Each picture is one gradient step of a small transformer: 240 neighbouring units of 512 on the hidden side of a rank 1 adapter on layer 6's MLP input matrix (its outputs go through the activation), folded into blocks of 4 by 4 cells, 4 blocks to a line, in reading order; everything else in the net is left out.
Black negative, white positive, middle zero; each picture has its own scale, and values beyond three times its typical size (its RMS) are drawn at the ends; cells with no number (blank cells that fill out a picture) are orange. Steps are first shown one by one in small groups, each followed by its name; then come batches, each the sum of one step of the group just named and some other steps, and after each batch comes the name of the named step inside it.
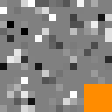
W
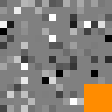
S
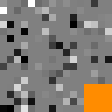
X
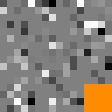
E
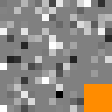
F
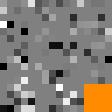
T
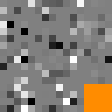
T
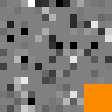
W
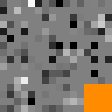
S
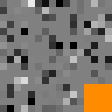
E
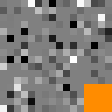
F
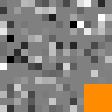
F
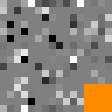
W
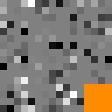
T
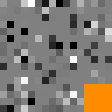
W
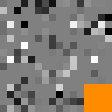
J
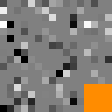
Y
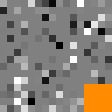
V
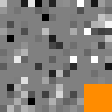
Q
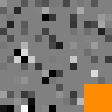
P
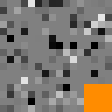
Q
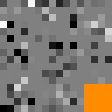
Y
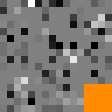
Q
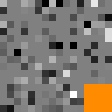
J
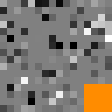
Q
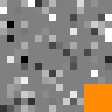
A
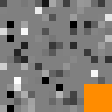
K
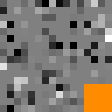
K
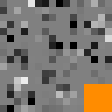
K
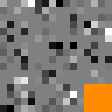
A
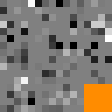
A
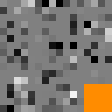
K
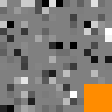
A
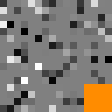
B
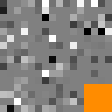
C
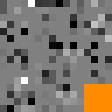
B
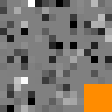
C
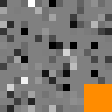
B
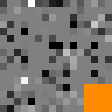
B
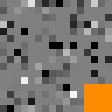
B
